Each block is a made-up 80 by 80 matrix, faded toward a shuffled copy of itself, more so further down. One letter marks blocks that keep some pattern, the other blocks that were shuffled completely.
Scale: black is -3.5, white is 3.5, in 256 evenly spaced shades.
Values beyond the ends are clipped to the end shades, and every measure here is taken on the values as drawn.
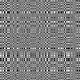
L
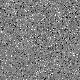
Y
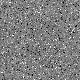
Y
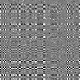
L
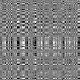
L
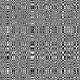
L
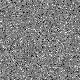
Y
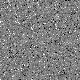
Y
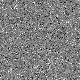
Y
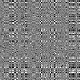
L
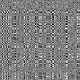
L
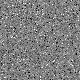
Y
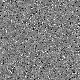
Y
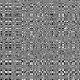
L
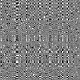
L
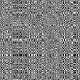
L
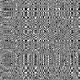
L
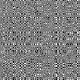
L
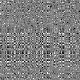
L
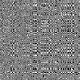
L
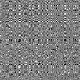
L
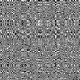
L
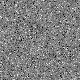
Y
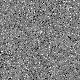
Y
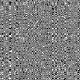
L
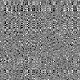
L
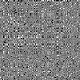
L
